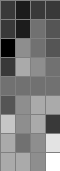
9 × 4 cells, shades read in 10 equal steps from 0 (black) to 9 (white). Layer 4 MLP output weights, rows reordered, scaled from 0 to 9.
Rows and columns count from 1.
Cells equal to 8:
1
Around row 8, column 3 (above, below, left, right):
6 5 4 8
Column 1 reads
2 2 0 2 4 3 7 6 6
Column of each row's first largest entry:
1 3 2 2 1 3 1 4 4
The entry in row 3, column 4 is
3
